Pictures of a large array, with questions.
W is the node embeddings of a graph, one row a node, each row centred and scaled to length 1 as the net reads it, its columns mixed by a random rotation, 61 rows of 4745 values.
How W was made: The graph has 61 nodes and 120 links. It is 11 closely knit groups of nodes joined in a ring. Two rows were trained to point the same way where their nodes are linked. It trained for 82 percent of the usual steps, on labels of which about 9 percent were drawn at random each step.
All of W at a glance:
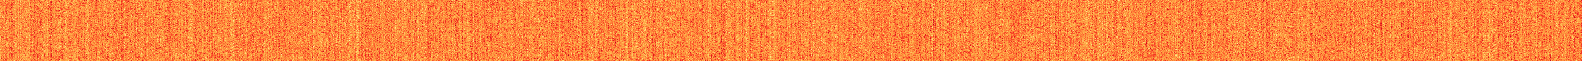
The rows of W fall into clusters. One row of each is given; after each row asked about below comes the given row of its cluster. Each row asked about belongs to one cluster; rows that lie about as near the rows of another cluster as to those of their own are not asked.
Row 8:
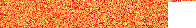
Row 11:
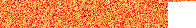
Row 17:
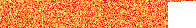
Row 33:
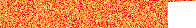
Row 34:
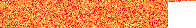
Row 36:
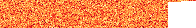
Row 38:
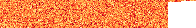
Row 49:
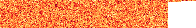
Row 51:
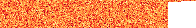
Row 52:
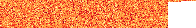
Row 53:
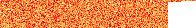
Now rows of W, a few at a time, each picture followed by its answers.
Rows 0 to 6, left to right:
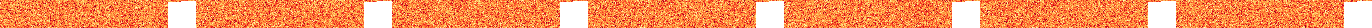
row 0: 49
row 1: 51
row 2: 34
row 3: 53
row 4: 38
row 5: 53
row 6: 38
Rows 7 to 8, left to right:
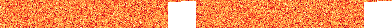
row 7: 38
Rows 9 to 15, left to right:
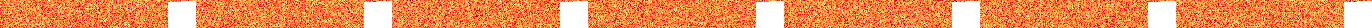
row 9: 8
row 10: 51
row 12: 36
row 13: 33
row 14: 53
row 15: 51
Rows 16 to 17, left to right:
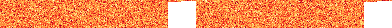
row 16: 52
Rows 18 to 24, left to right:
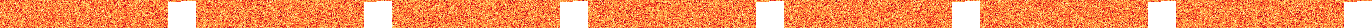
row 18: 51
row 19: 11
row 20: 17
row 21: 49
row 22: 17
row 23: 34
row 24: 11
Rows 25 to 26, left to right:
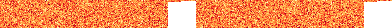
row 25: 34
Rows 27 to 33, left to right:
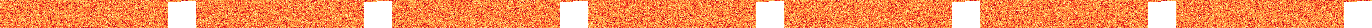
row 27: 49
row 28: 36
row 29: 34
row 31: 17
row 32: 51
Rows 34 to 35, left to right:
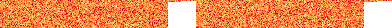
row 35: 52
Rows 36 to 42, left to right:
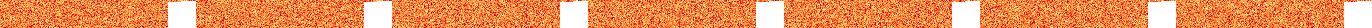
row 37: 36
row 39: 52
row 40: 38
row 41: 52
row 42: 8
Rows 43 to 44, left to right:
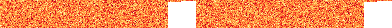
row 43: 17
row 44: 34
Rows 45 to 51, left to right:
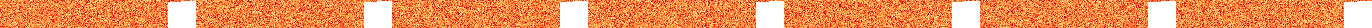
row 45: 8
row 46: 17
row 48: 53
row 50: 34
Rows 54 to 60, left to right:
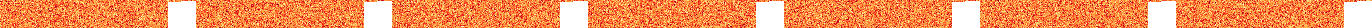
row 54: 49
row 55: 49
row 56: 33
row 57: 33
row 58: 52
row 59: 51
